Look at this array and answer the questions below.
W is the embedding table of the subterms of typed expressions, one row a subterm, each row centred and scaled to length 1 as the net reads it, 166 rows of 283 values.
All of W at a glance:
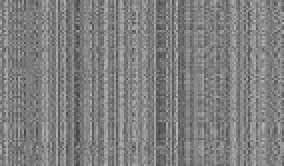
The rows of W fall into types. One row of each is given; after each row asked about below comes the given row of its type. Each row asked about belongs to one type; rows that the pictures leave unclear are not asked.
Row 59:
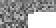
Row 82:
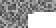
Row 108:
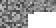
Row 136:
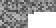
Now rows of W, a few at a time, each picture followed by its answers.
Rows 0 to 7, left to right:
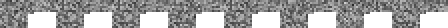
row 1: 108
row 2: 108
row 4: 108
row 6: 136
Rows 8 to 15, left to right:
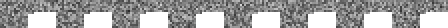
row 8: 108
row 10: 136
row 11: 59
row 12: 82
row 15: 59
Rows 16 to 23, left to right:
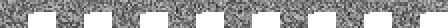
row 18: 82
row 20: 136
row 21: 59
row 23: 108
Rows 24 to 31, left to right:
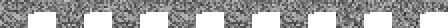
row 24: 136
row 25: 59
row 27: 136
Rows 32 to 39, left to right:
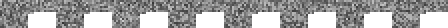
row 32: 82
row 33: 108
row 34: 136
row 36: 108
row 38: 108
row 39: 136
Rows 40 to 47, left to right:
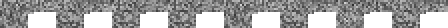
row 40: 82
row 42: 108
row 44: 82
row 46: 136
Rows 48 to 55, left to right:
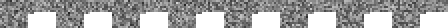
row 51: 136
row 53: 108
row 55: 108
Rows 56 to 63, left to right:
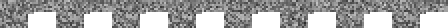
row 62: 136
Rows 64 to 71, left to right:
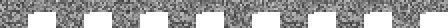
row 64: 108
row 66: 136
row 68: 82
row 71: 82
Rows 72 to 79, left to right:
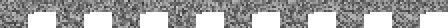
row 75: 108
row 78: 136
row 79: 136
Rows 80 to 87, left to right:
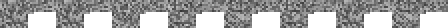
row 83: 108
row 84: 136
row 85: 108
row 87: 136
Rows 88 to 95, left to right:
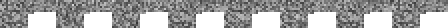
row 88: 108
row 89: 82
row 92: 136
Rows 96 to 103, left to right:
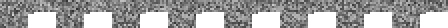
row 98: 59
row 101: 136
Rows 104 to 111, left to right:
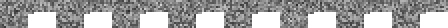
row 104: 108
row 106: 136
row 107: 59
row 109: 136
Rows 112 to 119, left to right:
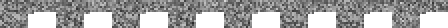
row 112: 136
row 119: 136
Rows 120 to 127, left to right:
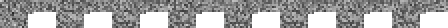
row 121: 136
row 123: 108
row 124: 59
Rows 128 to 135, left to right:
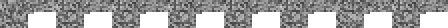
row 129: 108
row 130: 108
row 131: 108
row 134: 136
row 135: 108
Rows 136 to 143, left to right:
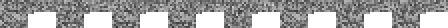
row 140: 108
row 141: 136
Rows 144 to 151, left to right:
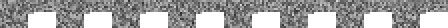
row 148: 82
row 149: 108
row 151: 59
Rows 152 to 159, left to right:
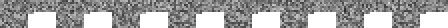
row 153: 136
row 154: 82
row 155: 108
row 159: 108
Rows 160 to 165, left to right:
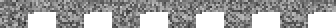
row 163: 59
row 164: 136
